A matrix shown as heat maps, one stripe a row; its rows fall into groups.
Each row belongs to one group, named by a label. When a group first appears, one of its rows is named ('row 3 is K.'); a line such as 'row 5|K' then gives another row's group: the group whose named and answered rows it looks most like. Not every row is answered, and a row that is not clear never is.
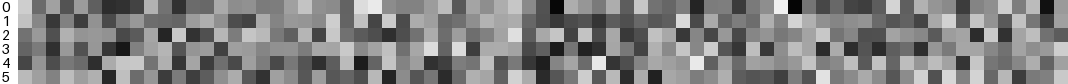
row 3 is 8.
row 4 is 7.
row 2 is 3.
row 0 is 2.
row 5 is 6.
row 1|8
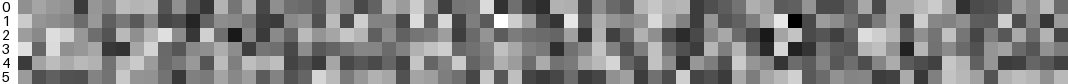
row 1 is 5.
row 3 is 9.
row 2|9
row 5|8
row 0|7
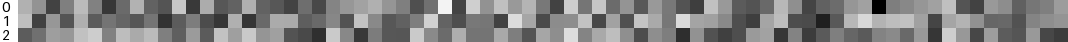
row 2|3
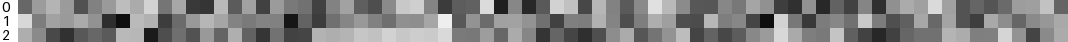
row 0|7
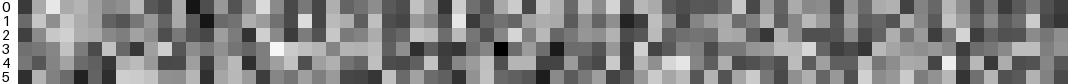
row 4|6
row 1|3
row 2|3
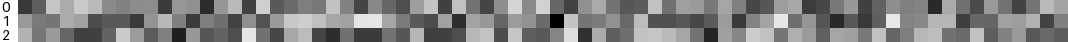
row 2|7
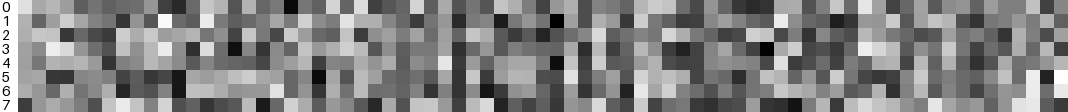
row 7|7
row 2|7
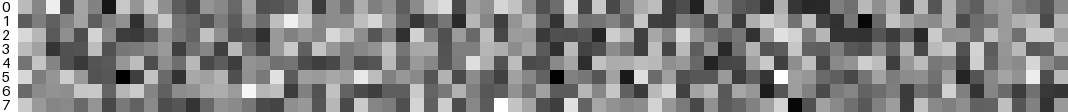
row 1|2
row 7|5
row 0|9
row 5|2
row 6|3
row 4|7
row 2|8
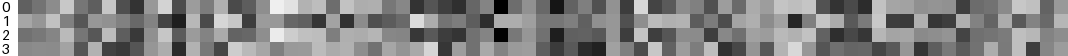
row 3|8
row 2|2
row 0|2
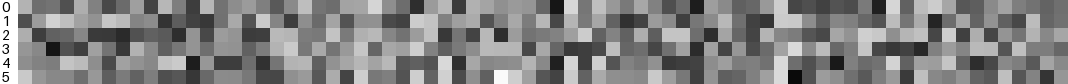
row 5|5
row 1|3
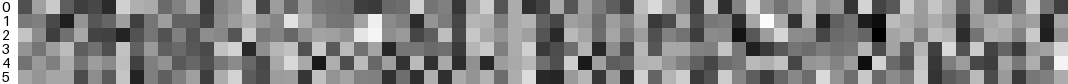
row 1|2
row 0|7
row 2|2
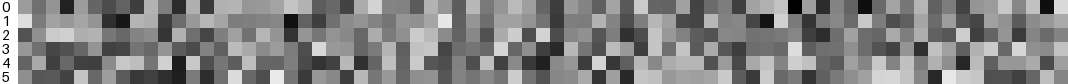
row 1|9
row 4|7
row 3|8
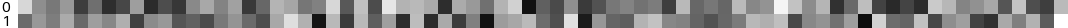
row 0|8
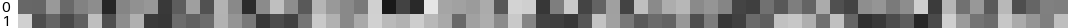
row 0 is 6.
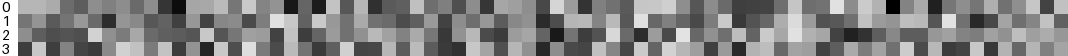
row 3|7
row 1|6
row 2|8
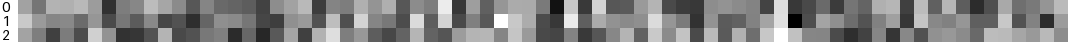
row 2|8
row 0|9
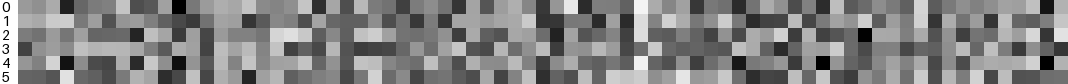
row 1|6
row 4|2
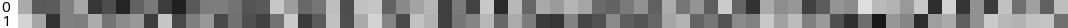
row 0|6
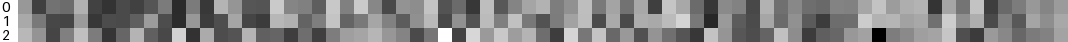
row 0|6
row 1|6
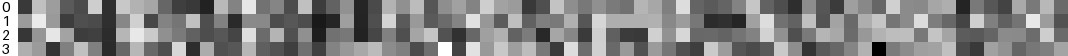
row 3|9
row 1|7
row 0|7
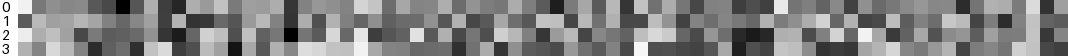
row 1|3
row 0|2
